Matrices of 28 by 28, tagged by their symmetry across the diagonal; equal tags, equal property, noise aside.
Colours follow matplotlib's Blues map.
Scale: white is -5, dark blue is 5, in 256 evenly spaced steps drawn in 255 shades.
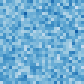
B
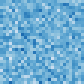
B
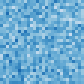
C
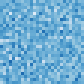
B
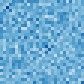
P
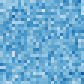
B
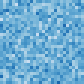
B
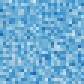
C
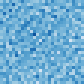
P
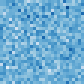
C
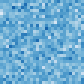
B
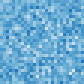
P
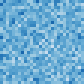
P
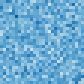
P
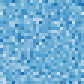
C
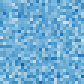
C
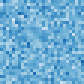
C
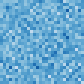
P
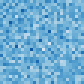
P
